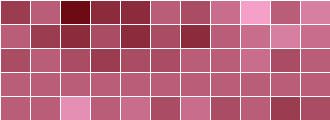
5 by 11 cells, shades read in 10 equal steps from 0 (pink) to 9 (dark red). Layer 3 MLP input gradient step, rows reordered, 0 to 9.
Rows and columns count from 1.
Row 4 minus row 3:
-1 0 -1 -2 -1 -1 0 0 1 -1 0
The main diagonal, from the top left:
6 6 5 4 3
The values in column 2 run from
4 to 6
